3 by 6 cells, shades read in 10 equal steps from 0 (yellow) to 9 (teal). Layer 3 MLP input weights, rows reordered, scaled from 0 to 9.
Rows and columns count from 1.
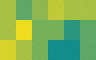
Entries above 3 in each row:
2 4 4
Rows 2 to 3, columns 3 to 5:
5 5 8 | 5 9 9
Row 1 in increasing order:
2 3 3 3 4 6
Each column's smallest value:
1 0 4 2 3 3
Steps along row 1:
up down down up same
